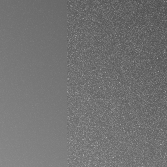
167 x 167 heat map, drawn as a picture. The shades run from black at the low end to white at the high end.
Grain: fine. Seam: vertical, 40% of the way across, the left part calmer. Stripes: none. Slope: up to the bottom left. Odd rows or columns: none. Mirror symmetry: none.
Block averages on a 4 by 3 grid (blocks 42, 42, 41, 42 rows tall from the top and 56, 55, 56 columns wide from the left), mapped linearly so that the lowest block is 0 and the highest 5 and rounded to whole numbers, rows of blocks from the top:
2 1 0 / 3 2 1 / 4 3 2 / 5 4 3
